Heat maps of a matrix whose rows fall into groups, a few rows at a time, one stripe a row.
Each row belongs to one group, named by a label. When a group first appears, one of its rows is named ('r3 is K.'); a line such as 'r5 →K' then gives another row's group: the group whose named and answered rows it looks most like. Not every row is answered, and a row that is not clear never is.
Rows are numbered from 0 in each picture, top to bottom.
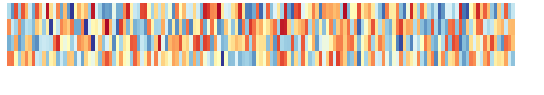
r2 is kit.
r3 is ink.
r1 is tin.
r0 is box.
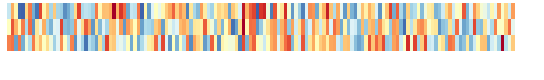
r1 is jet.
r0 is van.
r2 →tin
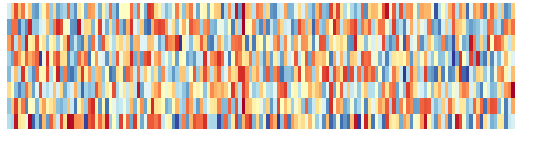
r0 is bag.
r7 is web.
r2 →ink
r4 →box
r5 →van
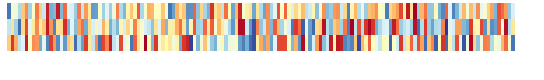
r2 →ink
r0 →box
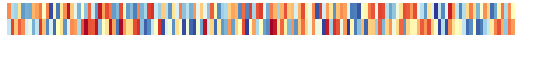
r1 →jet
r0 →tin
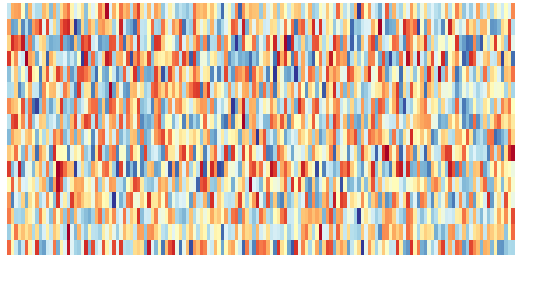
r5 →kit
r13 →van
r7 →jet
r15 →ink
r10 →tin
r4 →kit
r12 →box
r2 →jet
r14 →bag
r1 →tin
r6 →jet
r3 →ink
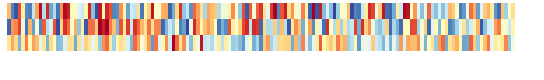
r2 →ink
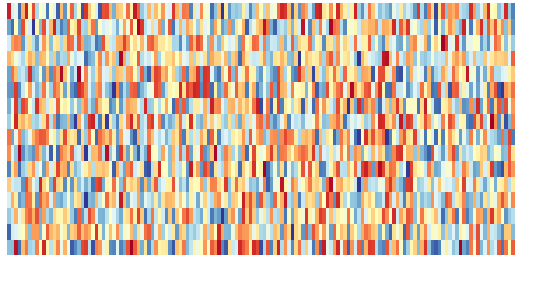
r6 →box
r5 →kit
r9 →tin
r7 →bag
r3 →van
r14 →box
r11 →van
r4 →kit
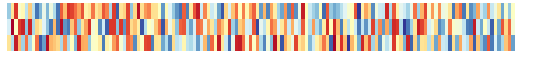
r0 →web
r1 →jet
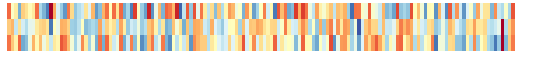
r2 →tin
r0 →ink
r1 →tin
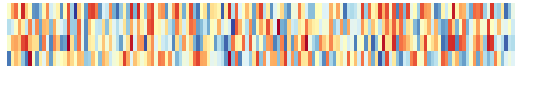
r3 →web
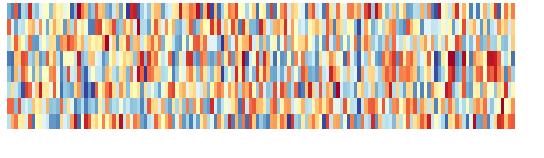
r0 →kit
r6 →tin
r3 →bag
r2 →web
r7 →jet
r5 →van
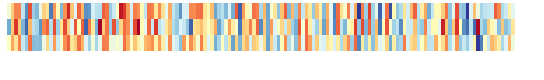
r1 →web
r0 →web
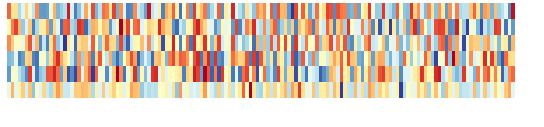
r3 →kit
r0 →ink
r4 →kit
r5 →jet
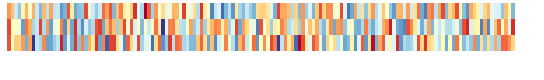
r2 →jet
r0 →ink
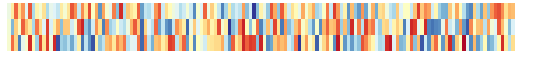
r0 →jet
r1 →box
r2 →van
